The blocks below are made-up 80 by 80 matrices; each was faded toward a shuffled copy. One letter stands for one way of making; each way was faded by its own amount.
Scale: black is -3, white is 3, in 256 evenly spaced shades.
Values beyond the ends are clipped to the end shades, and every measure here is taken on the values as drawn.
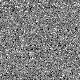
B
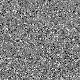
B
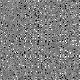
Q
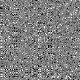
Q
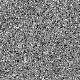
B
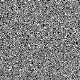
B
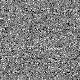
B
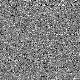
B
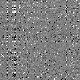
Q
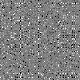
Q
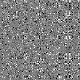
Q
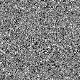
B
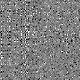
Q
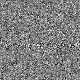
B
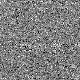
B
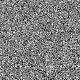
B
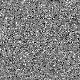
B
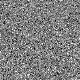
B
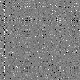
Q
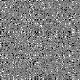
Q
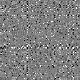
Q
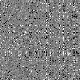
Q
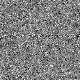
B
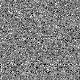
B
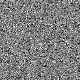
B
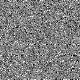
B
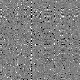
Q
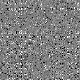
Q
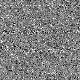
B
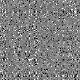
Q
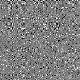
Q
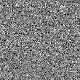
B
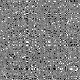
Q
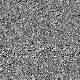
B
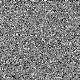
B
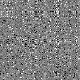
Q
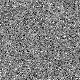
B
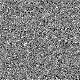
B
